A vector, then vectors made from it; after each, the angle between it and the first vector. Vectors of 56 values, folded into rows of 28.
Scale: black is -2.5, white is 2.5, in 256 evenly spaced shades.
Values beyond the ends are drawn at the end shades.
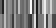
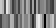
partly opposed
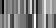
nearly parallel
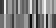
nearly parallel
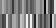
partly opposed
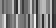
partly aligned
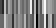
nearly parallel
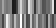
orthogonal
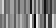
nearly opposite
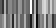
nearly parallel
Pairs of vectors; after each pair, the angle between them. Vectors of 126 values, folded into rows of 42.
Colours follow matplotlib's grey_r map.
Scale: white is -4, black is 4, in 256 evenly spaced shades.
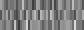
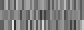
partly opposed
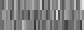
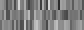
partly opposed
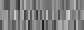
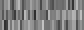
partly opposed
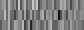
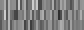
nearly parallel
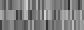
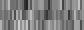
partly opposed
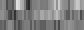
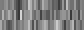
partly opposed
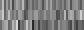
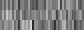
partly aligned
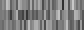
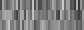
partly opposed
